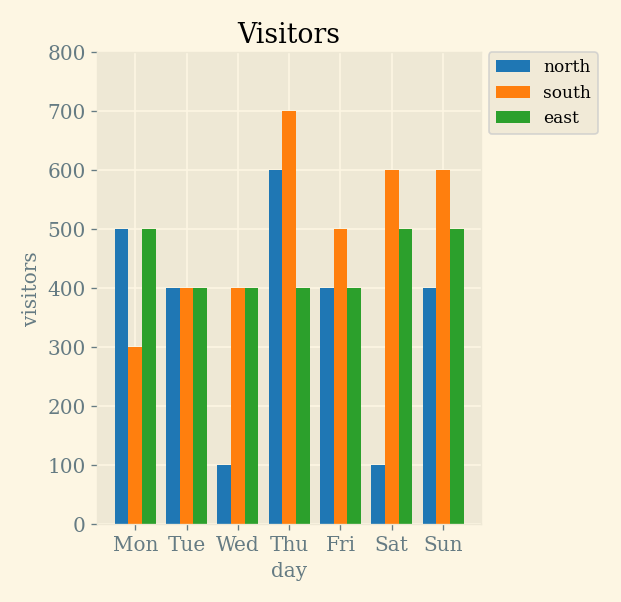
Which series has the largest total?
south
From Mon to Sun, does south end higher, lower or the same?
higher
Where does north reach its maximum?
Thu
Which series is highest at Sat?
south
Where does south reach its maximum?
Thu
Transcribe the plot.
Title: Visitors
x-axis: day, ticks Mon Tue Wed Thu Fri Sat Sun
y-axis: visitors, ticks 0 100 200 300 400 500 600 700 800
Legend: north, south, east
Values:
north: 500 400 100 600 400 100 400
south: 300 400 400 700 500 600 600
east: 500 400 400 400 400 500 500
